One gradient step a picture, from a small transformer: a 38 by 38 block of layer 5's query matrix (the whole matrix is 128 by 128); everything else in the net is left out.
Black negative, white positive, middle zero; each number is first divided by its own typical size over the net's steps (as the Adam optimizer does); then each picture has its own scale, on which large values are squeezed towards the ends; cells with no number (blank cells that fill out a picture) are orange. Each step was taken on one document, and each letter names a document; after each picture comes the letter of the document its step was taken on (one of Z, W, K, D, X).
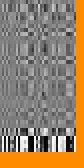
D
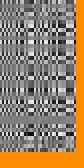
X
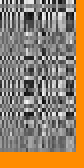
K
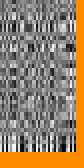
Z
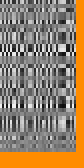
Z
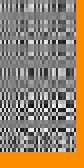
X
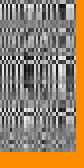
K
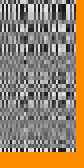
X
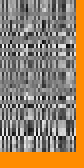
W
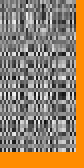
Z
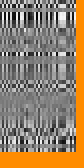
W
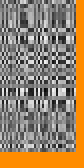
X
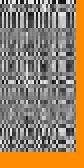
K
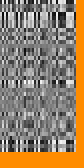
K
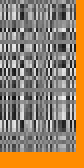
Z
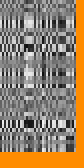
K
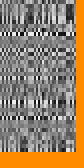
D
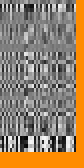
D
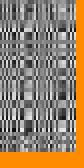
Z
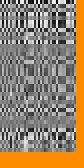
D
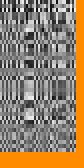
Z
